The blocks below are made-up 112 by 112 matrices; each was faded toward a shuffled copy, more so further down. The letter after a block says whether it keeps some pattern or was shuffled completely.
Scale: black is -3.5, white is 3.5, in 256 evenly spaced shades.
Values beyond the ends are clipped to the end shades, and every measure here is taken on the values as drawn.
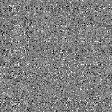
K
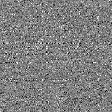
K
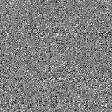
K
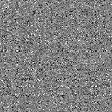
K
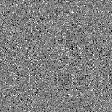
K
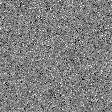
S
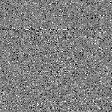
K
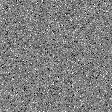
S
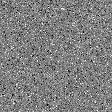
S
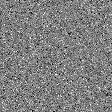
S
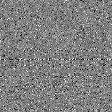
K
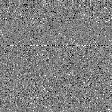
K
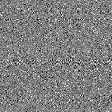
K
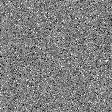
S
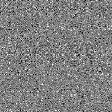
K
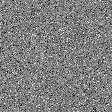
S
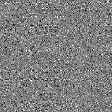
K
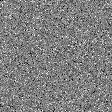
S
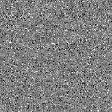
K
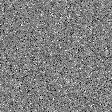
S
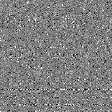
K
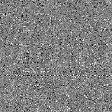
K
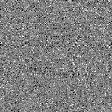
K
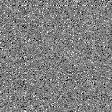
K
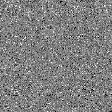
K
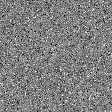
S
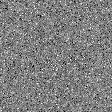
S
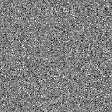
K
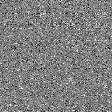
K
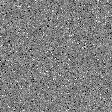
S
